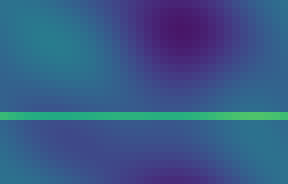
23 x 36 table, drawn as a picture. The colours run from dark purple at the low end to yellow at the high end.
Ninth with the lowest average: top middle. Histogram: skewed, a long tail of high values. Average level on the scale: 30%. Odd lines: row 15.
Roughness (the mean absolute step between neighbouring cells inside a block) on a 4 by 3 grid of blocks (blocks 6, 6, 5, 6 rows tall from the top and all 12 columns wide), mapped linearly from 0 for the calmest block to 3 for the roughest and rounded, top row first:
0 0 0
0 0 0
3 3 3
0 0 0
